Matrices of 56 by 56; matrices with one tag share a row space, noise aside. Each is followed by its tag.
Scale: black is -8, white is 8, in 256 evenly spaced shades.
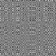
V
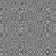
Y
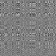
V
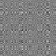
Y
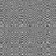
Y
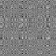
Y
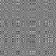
V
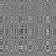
Y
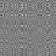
Y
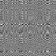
Y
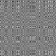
V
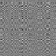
Y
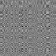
Y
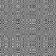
V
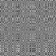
V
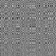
V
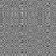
Y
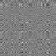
Y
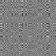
Y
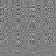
V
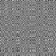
V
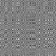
V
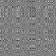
V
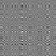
Y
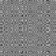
Y
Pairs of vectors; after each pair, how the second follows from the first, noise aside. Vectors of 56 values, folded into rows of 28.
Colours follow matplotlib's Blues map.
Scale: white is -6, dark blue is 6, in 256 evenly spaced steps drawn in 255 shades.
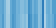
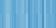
shrunk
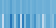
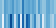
scaled up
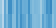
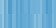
shrunk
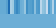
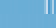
partly zeroed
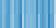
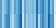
scaled up
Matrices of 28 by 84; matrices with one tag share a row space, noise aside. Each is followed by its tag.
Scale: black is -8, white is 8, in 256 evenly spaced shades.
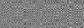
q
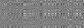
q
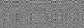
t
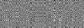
t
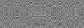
t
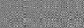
q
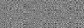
q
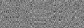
t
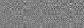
q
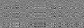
t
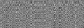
t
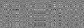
t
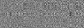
q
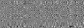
q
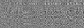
q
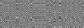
t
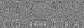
t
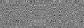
t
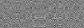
t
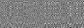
q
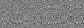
q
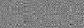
q
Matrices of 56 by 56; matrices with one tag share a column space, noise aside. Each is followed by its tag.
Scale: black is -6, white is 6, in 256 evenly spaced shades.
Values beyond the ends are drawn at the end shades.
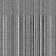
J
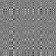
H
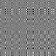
H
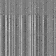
J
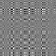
H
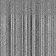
J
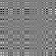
H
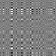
H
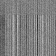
J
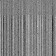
J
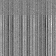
J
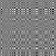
H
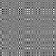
H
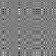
H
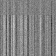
J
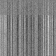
J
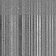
J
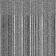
J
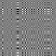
H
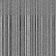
J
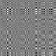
H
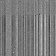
J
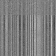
J
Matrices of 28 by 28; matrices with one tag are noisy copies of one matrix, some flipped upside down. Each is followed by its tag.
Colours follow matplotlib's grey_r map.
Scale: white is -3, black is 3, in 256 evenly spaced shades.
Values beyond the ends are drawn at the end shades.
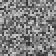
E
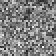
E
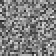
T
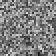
E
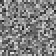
T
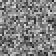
E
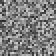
T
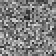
E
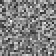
T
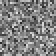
T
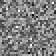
T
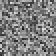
T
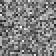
T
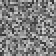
T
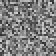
T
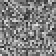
E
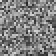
E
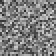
T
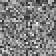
E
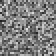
T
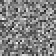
T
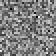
T
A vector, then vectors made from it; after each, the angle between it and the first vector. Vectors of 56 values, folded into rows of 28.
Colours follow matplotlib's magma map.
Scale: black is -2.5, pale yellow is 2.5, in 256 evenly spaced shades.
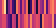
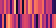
partly opposed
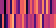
partly opposed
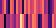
orthogonal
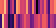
partly aligned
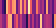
nearly opposite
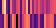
partly aligned
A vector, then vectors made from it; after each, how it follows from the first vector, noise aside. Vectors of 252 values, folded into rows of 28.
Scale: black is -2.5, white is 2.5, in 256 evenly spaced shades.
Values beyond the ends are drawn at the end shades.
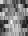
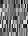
sign-scrambled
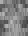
shrunk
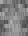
shrunk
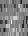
partly zeroed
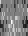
partly zeroed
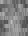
shrunk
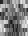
negated
